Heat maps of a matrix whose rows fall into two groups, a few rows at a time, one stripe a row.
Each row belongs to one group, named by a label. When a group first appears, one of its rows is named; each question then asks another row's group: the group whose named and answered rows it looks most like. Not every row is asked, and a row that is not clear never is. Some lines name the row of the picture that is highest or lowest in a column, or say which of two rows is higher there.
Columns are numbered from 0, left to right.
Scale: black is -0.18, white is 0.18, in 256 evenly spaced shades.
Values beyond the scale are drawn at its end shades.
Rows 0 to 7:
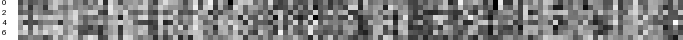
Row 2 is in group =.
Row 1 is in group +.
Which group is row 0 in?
+
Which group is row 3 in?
+
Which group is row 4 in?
=
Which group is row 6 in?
+
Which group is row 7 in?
=
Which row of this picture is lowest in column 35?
2
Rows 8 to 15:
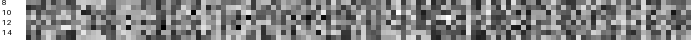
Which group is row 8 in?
=
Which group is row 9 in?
=
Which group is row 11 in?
+
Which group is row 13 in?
+
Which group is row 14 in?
=
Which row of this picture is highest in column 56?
15
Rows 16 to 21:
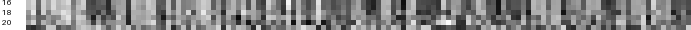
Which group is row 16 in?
+
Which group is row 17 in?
+
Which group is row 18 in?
+
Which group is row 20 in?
+
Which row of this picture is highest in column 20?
21
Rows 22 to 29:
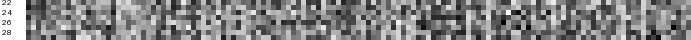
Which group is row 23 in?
=
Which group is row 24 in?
+
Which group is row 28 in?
=
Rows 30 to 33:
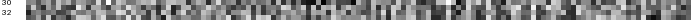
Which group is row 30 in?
+
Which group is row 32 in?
=
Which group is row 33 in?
=
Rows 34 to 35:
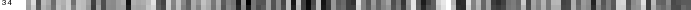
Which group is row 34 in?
+
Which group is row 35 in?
+
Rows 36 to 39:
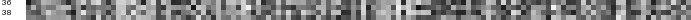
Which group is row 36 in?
=
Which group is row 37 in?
+
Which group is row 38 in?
=
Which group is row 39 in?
+
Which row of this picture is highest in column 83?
39
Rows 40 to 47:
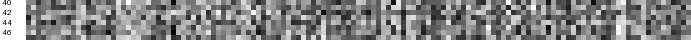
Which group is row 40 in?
+
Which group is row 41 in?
=
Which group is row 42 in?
+
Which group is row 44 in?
=
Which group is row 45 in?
+
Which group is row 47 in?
=
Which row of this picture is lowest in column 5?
44
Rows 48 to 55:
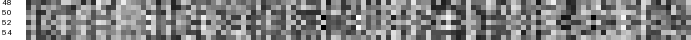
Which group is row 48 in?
=
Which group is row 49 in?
=
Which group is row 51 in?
+
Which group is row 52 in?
=
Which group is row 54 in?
=
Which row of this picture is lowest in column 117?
52
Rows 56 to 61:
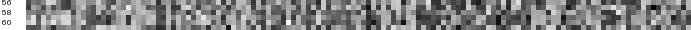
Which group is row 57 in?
=
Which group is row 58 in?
+
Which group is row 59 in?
+
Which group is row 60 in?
+
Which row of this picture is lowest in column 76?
56
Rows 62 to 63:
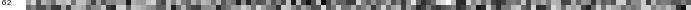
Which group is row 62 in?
+
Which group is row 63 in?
=
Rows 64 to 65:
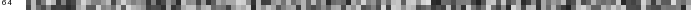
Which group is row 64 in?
=
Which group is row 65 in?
=
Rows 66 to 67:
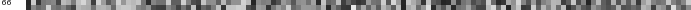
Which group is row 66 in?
=
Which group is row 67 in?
=
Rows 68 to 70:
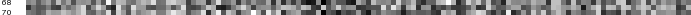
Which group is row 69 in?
=
